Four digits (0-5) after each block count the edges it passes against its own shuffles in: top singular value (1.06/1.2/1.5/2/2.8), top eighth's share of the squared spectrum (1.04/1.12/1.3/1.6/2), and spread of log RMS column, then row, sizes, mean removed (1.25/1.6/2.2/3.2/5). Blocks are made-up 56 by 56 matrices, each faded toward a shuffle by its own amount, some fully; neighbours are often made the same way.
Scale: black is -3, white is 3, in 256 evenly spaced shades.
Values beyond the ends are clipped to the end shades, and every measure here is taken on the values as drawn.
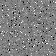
0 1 0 0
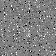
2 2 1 0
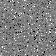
2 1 1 0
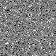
1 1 0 1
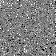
2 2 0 0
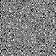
3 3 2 1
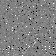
2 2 1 0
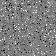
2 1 0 0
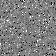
0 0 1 0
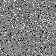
0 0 0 0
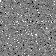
1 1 0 0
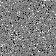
0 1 0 0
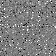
1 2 0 1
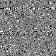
2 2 1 2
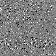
1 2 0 2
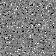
1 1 1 1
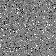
1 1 0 1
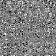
3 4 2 2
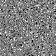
2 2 1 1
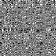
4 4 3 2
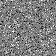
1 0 0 0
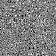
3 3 1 1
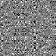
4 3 2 2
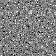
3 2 0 0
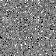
3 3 1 1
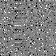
3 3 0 1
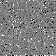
3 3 1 1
